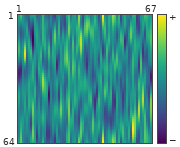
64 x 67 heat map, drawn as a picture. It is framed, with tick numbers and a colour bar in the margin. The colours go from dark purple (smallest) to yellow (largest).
There is no overall slope. The histogram is bell-shaped. The grain runs up and down. Overall the values sit about 50% of the way up the scale.
